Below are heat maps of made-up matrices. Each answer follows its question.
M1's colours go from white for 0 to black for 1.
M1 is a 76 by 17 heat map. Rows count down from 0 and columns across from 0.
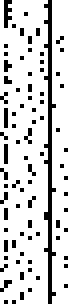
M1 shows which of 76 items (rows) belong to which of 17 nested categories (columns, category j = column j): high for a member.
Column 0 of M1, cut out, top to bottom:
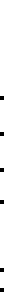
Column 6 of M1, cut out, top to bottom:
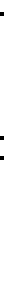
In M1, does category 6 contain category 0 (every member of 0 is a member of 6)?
no
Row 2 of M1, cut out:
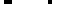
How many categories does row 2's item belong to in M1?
3
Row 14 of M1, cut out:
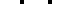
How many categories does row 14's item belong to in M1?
2
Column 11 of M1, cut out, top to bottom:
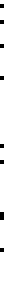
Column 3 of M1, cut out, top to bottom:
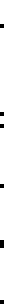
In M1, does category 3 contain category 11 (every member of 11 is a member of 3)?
no
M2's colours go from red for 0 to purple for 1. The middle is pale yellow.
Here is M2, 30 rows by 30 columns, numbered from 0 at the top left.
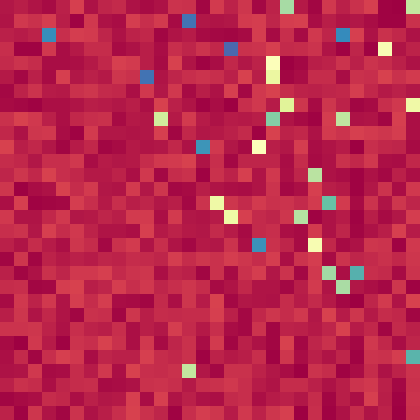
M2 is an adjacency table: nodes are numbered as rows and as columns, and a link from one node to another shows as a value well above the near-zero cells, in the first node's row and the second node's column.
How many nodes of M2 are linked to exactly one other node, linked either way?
7
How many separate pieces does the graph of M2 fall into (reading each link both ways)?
5
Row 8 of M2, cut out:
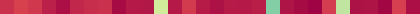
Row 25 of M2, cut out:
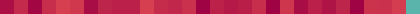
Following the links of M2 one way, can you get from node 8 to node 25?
yes
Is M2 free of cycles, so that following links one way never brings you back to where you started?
yes
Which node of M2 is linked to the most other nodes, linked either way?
node 19
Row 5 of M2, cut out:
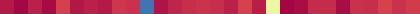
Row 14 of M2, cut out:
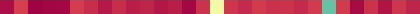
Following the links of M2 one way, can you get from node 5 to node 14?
yes
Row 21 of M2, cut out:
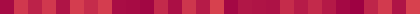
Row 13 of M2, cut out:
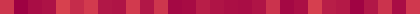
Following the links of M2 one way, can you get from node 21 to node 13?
no
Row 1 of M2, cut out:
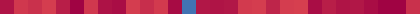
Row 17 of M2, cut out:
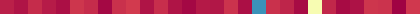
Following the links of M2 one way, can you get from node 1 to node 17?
no
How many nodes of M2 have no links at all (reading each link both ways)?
3
